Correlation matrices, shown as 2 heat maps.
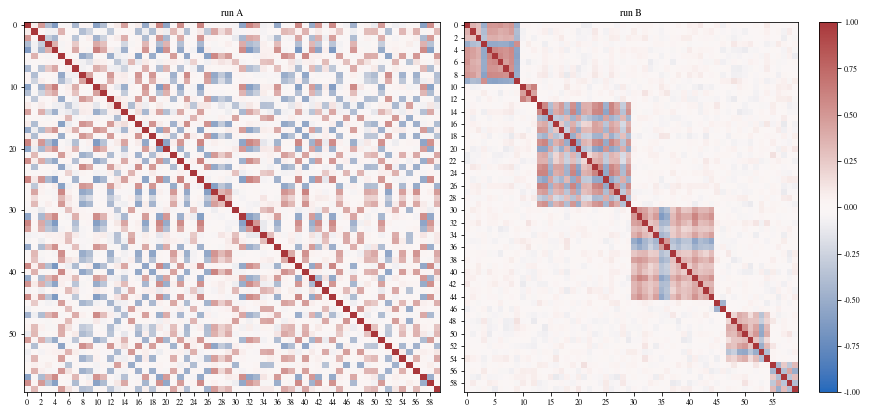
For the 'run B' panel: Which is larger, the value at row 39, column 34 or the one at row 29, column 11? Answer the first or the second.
the first
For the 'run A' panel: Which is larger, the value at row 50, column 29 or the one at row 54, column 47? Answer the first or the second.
the first
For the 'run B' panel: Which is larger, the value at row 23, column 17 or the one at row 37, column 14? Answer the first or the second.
the first
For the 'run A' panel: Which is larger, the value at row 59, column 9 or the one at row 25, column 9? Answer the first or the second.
the second
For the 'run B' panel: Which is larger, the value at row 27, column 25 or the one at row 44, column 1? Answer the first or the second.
the second
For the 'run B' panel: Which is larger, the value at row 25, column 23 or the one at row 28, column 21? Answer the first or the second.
the second
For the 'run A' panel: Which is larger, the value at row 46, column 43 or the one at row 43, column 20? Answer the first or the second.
the first
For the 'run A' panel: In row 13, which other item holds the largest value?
55
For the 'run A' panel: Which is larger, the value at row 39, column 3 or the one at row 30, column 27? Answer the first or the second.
the second
